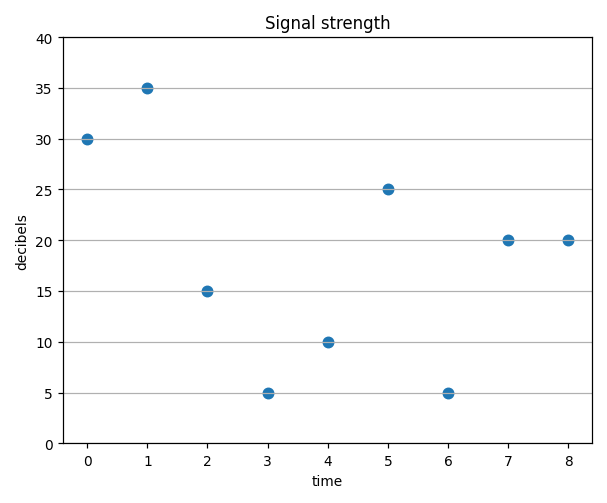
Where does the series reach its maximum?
1
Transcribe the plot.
Title: Signal strength
x-axis: time, ticks 0 1 2 3 4 5 6 7 8
y-axis: decibels, ticks 0 5 10 15 20 25 30 35 40
Values:
30 35 15 5 10 25 5 20 20
